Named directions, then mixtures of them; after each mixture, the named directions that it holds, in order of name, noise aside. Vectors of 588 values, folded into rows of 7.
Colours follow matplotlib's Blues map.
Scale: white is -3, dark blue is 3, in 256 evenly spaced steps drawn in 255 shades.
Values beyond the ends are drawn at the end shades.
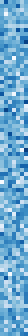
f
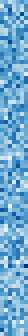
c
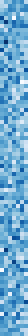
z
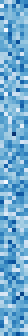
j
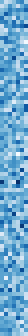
c, f, z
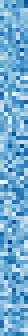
f, j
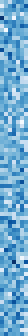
j, z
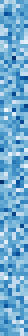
c, f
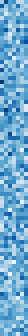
f, j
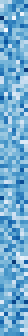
j, z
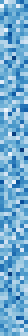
c, f, j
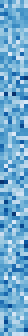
f, j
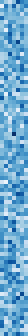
j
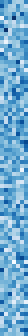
j, z
